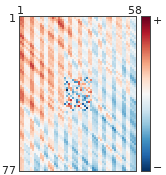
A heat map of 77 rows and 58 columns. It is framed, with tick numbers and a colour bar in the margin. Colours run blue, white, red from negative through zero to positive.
Roughest part: centre. Odd patch: rougher, in the centre. Stripes: upright, repeating 12 times. Average level on the scale: 50%. Slope: up to the top left.
